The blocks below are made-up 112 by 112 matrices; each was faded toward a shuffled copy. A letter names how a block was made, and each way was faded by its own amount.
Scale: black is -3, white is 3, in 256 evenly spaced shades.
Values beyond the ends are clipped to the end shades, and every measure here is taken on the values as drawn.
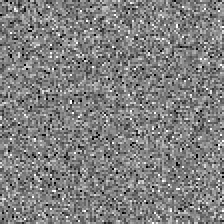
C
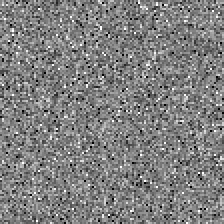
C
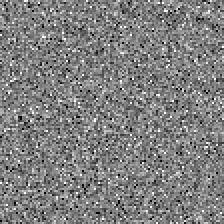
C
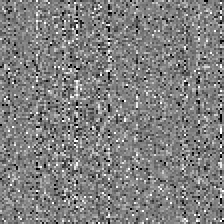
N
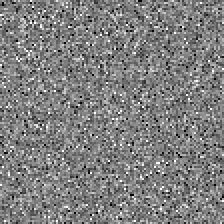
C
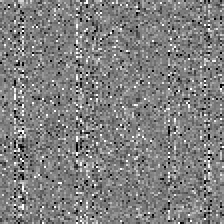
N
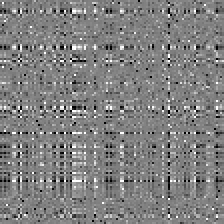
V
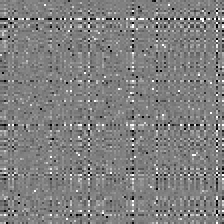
V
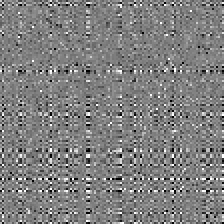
V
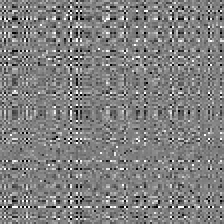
V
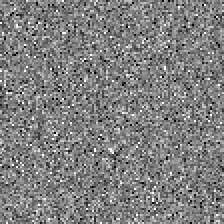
C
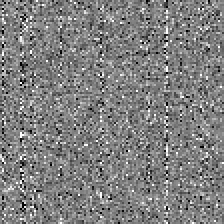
N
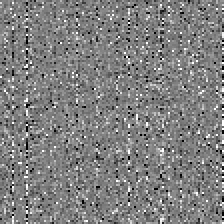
N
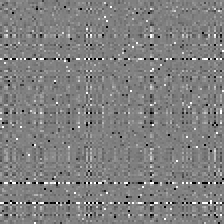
V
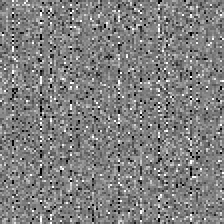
N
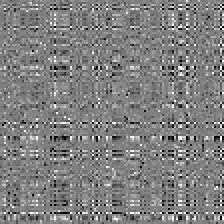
V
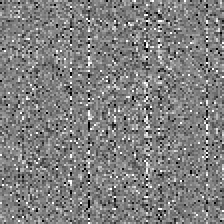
N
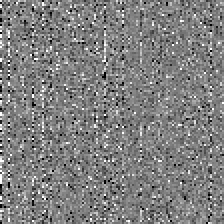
N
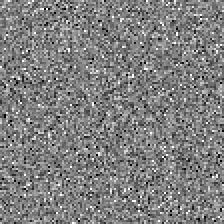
C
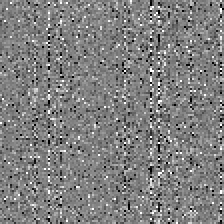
N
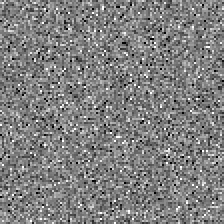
C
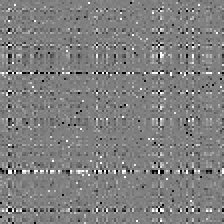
V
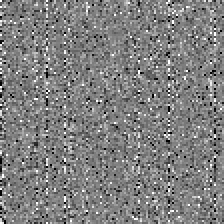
N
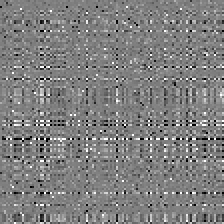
V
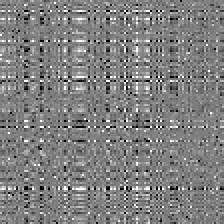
V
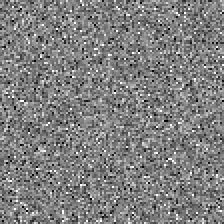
C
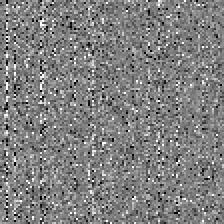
N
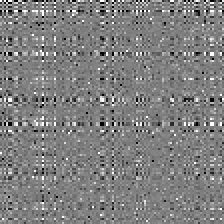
V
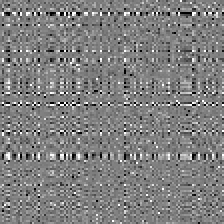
V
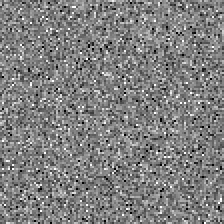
C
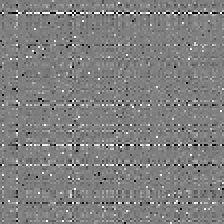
V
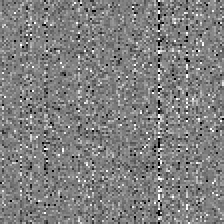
N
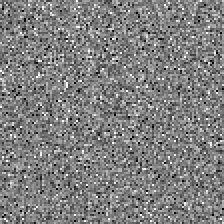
C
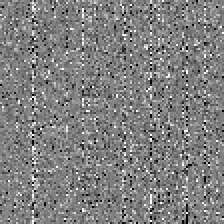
N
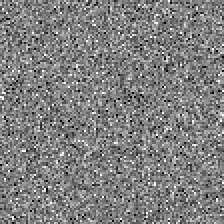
C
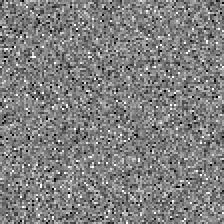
C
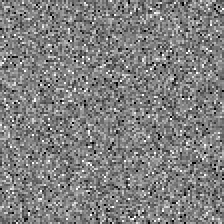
C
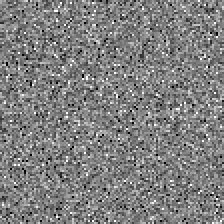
C
